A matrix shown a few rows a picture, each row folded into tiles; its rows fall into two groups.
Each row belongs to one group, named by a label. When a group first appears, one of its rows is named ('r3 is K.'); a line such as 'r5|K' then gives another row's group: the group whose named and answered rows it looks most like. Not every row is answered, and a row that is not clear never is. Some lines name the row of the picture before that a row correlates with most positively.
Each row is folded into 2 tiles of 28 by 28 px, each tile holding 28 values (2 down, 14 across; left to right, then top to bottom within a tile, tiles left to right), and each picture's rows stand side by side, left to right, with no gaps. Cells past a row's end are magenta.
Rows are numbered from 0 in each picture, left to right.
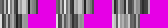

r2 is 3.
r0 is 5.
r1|5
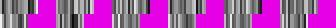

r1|5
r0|3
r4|5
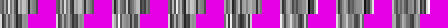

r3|5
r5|3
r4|5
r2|3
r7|3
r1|5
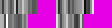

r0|5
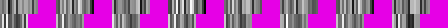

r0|5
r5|5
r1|5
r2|3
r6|5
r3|5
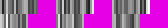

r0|3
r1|3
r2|3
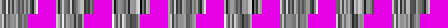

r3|3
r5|3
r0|3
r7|3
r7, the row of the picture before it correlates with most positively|1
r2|3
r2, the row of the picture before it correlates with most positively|0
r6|5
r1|3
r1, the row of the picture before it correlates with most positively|0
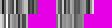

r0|3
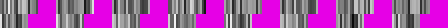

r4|5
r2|3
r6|5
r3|5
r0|5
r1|3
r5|3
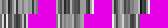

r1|3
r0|5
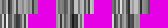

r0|5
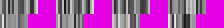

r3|5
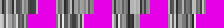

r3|3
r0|3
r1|5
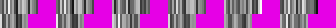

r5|5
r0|5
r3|5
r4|3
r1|5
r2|3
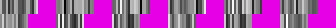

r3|3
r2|5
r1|5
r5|5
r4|5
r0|3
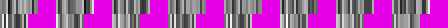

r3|5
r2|3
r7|3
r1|3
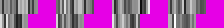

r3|5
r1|5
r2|3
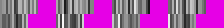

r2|5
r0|5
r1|5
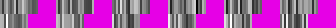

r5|5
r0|5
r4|3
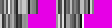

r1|3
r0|5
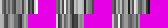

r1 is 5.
